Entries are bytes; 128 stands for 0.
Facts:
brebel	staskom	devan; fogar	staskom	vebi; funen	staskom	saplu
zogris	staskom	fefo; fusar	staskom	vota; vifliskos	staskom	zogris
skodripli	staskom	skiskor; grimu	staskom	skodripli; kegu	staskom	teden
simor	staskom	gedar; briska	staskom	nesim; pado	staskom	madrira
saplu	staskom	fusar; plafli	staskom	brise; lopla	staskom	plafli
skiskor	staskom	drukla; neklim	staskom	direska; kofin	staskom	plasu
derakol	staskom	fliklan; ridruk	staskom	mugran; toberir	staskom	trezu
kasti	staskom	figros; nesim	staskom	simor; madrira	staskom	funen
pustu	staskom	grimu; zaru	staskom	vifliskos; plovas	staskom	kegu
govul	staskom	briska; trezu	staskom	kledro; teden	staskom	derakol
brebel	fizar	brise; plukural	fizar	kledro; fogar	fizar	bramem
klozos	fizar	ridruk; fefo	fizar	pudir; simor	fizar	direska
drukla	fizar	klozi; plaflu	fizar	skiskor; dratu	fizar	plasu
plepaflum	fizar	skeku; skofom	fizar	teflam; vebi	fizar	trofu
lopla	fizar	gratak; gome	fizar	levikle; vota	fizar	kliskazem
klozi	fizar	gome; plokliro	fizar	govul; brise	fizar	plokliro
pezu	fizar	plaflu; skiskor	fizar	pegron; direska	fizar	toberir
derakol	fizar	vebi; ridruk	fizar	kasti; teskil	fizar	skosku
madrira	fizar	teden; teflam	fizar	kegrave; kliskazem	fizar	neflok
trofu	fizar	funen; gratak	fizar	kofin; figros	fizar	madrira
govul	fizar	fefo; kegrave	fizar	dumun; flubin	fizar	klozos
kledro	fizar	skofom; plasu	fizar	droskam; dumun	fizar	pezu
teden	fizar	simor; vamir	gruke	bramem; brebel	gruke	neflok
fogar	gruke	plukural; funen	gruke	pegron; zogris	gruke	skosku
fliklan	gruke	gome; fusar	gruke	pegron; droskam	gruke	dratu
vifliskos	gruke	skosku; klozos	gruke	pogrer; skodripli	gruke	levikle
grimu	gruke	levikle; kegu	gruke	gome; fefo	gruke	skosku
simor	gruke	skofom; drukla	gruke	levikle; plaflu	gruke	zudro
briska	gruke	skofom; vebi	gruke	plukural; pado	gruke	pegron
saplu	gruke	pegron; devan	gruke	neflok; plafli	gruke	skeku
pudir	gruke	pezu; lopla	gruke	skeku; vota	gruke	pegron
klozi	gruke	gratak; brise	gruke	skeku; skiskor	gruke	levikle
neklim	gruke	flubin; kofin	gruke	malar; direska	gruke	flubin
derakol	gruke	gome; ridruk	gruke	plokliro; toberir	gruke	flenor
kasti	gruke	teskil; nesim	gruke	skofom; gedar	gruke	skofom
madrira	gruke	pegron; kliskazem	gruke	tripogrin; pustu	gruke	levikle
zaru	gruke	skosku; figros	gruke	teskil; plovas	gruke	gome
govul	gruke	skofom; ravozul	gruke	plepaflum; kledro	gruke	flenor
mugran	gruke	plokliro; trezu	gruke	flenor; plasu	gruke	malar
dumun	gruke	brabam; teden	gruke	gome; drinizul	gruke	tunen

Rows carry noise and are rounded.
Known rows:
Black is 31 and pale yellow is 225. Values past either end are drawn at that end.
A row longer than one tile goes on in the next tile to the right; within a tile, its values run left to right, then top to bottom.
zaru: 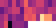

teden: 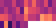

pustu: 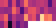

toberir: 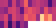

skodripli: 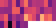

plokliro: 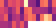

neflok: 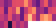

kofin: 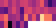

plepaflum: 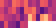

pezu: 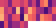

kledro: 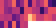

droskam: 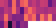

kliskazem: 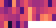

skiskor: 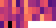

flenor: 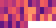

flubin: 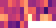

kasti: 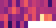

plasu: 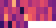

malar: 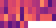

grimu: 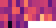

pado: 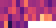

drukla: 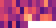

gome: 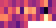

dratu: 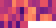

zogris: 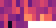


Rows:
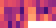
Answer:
plukural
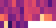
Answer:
madrira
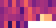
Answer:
brebel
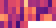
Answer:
trofu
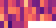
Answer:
pegron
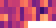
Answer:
teflam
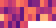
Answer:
gratak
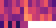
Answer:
gedar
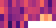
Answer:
govul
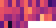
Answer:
plaflu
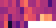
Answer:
neklim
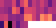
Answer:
plafli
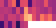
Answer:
direska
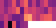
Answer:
devan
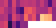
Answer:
fogar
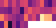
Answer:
lopla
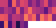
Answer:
dumun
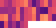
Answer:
kegrave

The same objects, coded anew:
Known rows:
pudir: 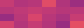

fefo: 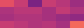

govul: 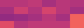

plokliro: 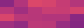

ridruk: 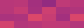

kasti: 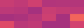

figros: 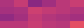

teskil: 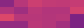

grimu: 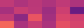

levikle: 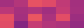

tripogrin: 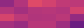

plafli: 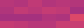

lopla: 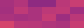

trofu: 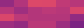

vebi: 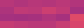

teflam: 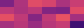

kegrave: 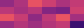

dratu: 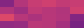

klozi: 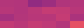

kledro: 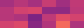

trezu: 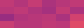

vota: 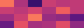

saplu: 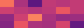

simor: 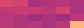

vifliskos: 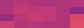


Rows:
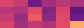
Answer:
drukla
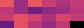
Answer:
pegron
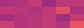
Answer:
direska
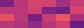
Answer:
skofom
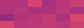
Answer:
neklim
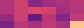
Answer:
derakol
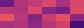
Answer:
plukural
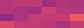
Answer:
kofin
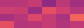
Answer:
toberir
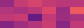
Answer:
gome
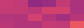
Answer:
brise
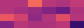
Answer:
pezu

